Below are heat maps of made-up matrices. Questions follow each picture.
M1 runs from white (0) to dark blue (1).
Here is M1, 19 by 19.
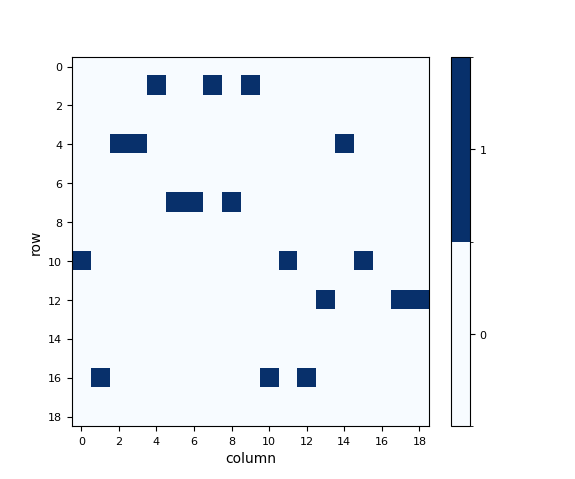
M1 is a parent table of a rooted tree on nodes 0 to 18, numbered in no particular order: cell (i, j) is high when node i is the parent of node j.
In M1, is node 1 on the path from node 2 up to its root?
yes
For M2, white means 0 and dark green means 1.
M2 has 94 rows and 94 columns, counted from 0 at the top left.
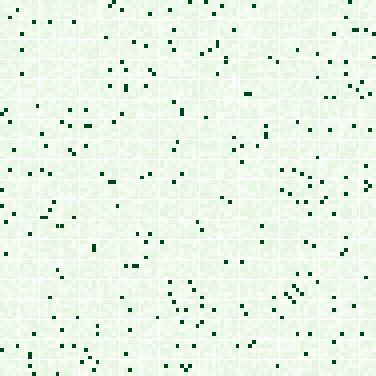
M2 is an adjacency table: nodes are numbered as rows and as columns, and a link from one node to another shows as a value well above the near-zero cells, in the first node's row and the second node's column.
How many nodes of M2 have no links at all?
3
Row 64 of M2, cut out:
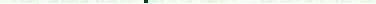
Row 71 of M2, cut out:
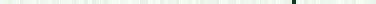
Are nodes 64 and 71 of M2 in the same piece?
yes
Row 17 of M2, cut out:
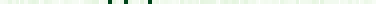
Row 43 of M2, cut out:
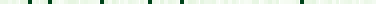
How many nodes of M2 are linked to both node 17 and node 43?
1
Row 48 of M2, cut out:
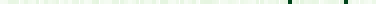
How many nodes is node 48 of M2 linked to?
2
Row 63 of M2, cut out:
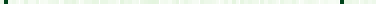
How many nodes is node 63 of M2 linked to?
2
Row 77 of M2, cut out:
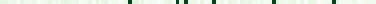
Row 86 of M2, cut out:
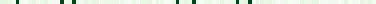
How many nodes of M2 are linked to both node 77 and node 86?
1
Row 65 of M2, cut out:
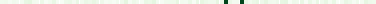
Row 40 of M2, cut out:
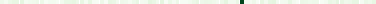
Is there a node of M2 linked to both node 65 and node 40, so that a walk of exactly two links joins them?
yes
